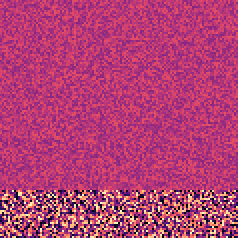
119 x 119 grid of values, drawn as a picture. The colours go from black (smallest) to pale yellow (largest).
The texture is fine-grained noise. The halves do not mirror each other. No overall slope runs across the table. The distribution is heavy-tailed on both sides. A horizontal seam about 80% of the way down splits the table, and the top part is calmer. On average the colour sits 50% of the way up the scale. No regular stripes run through it.
